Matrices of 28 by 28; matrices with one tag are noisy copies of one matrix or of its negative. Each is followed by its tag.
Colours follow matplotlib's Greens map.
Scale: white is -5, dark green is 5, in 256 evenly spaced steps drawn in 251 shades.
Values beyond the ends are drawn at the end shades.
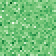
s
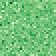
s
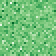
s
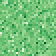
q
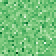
q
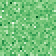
s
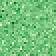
s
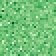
s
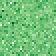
s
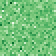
s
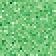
s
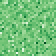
q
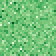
s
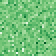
q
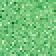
s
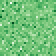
s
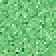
q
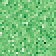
q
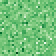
q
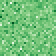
s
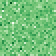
s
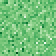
q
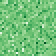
q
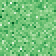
s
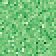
q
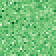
s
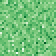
q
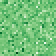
q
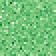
s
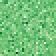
q
